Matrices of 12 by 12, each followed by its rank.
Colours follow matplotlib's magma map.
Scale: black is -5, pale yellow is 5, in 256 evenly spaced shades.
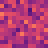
full rank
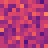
full rank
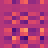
one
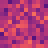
full rank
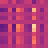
one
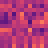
two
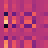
one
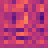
two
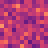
full rank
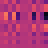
one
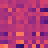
two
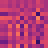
two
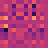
two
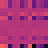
one
